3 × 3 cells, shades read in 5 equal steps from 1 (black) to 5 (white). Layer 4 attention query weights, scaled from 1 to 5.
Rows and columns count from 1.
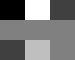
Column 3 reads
2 3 3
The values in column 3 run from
2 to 3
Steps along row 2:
same same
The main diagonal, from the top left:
1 3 3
